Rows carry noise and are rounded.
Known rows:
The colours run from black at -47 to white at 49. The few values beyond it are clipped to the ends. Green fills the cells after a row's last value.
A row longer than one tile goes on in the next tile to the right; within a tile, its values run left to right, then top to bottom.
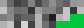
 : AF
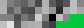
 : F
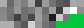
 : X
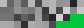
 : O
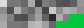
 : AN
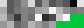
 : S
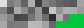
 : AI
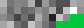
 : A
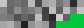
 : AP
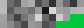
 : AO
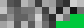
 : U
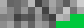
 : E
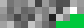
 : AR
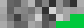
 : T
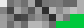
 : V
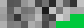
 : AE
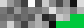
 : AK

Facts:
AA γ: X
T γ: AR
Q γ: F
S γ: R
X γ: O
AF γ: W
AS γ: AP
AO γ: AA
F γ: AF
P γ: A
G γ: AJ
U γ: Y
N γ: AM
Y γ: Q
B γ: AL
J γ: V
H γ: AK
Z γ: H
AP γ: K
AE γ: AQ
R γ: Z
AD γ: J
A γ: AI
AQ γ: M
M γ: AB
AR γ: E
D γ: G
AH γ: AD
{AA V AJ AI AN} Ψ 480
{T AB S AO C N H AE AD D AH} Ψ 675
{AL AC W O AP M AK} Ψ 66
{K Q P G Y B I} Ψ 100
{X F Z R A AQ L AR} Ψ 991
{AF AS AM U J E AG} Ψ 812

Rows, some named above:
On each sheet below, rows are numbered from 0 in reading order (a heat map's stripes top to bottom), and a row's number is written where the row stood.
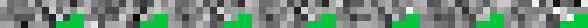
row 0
M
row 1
F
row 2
C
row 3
AD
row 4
K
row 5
J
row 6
H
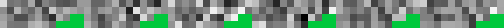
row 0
AN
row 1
AH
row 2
R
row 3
W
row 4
AG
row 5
K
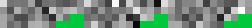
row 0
AA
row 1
AK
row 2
AQ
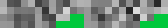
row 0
AS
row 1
AB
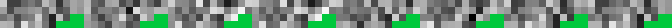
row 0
Q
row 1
AO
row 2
Z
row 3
Z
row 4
AL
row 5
F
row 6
Y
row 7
Q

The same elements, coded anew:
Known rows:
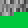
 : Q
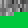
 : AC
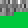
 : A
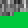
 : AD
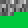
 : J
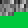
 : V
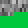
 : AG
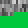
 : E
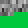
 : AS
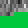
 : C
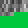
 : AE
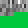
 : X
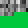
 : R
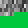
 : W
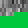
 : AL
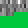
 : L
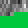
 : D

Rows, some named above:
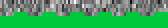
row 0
M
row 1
AO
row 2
F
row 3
AS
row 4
AN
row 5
C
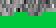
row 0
Y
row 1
C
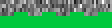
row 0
J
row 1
O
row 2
H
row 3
AQ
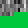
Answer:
AH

